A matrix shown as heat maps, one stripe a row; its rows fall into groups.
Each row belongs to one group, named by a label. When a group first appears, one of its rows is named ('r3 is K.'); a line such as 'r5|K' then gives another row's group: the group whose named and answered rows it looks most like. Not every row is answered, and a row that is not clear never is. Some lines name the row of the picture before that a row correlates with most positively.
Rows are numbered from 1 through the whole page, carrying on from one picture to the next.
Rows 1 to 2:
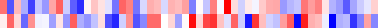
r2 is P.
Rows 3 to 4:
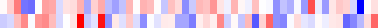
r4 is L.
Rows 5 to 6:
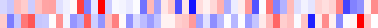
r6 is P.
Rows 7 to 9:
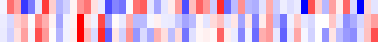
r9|L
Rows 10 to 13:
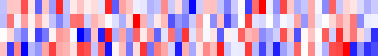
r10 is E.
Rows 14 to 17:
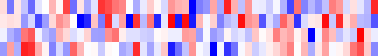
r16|P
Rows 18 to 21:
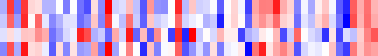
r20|L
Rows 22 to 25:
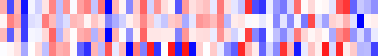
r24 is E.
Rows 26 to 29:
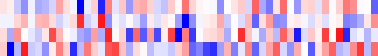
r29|P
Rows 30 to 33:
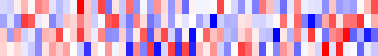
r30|L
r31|P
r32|E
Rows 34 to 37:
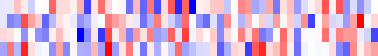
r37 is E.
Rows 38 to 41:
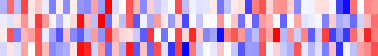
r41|L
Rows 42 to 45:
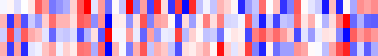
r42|L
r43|E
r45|E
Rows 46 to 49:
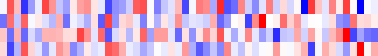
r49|P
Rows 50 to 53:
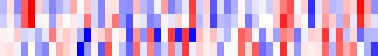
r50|P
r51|P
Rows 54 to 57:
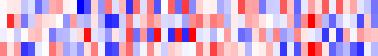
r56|L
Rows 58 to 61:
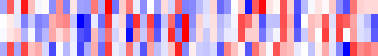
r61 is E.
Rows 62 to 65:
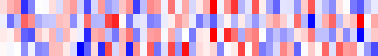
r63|P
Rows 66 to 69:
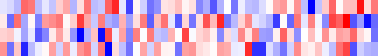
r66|P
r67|E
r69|E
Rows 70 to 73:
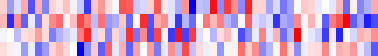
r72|L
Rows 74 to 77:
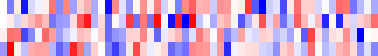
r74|E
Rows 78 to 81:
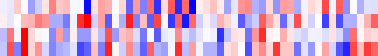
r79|L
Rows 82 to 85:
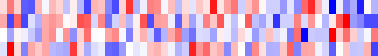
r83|E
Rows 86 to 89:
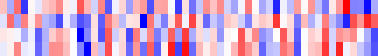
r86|E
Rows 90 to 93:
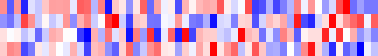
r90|E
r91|P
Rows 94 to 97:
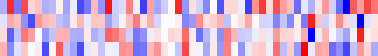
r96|P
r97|P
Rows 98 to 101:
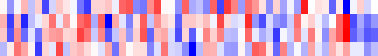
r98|P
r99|E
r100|E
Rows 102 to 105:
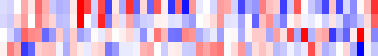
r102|L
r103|L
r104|P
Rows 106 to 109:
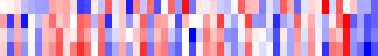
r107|E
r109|E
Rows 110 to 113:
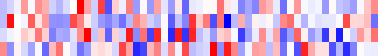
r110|L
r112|L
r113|P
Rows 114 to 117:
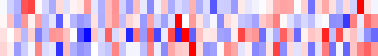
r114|P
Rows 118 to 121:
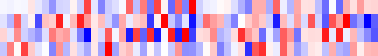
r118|L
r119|E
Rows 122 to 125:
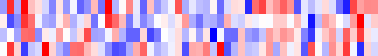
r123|P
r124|P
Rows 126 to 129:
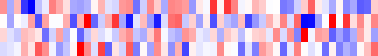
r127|P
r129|L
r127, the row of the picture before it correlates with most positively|124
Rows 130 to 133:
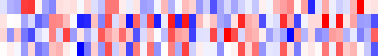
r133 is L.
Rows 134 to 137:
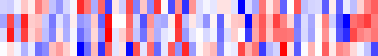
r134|L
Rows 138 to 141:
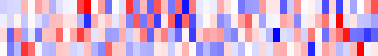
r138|L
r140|E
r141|P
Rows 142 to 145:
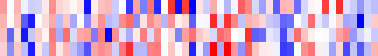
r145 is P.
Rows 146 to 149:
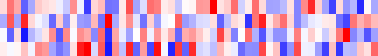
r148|E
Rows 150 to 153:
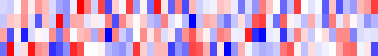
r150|L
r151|E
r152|E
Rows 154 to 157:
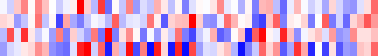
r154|L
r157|L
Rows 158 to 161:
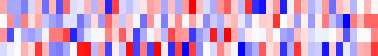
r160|P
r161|L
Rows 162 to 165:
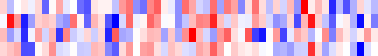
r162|P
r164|E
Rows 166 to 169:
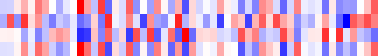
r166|L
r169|L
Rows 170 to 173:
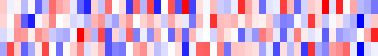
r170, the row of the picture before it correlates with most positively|168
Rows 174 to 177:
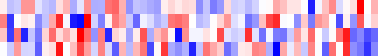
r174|P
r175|P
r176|E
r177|E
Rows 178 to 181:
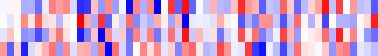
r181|E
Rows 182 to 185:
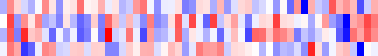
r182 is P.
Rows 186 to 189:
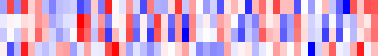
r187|L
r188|L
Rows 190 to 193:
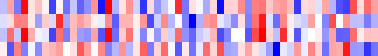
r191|E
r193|E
